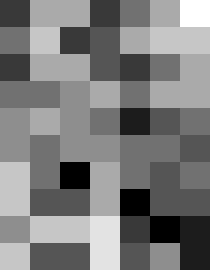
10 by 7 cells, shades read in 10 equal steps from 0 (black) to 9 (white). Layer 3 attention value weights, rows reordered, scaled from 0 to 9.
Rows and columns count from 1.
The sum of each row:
35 36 29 35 28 30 28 25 30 30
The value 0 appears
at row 7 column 3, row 8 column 5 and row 9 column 6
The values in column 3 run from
0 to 7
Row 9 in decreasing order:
8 7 7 5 2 1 0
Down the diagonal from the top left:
2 7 6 6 1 4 4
